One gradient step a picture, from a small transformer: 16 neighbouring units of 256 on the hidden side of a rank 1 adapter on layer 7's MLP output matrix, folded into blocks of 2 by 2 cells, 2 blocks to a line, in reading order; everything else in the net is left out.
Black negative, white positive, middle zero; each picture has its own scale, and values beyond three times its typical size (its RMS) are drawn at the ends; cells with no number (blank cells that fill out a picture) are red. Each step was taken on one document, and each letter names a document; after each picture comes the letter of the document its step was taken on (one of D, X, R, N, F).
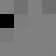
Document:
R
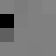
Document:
R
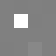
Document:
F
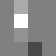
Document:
F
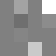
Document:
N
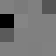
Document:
R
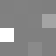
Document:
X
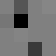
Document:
F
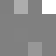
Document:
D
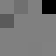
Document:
N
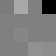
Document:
D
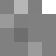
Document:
D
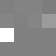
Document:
X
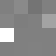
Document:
X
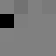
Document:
R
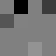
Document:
N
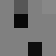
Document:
F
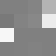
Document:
X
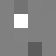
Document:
F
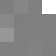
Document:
D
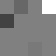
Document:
N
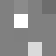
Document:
F
